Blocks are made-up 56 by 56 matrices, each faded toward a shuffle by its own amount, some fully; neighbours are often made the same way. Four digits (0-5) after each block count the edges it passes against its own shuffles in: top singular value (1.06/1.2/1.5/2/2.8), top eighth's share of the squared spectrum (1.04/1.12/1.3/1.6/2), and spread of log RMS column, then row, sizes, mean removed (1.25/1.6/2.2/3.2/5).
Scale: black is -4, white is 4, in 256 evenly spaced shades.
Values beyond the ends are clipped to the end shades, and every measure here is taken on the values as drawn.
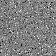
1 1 0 0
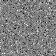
2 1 0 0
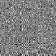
4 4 2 2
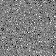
3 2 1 1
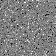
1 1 0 0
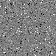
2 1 0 0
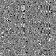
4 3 2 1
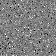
0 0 0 0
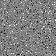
3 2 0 0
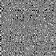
4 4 2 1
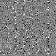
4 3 1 1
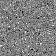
2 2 0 0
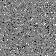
2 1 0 0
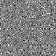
4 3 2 1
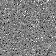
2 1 0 0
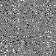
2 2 2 2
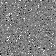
1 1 0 0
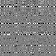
4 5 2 3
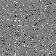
2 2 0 0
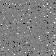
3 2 1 0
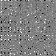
4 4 2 2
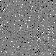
3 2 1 1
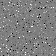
0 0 0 0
